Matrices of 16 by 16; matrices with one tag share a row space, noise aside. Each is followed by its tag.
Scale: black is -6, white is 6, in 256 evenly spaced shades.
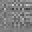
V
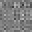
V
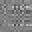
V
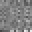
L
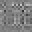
V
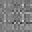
V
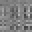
L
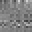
L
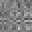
L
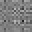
V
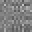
V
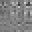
L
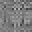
V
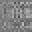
V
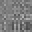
V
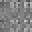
L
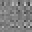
L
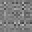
V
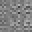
L
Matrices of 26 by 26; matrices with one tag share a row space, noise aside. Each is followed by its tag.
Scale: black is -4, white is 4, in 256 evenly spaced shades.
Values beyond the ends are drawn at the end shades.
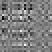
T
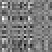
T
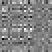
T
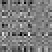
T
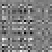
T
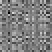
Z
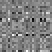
Z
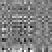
T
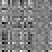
T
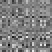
Z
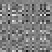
Z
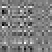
T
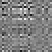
T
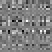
Z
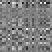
Z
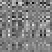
Z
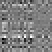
T
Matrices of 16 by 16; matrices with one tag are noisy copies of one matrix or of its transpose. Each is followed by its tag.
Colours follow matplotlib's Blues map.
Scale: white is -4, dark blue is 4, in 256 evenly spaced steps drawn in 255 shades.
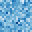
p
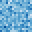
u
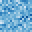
p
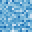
u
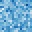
u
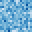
u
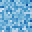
u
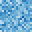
p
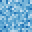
u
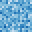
u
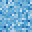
u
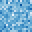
u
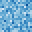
u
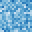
u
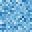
p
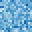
u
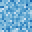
u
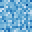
u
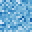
p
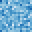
u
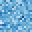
p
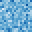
u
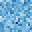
p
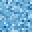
u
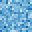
u
